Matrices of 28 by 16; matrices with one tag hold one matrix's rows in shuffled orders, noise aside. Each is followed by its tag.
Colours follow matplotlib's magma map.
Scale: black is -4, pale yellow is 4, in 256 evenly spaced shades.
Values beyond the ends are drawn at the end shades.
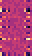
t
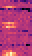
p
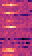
p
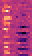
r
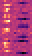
r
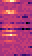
p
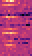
p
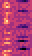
r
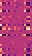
t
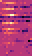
p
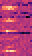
p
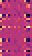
t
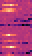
p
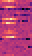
p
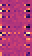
t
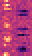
r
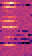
p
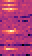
p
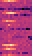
p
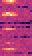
p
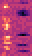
r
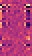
t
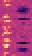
r
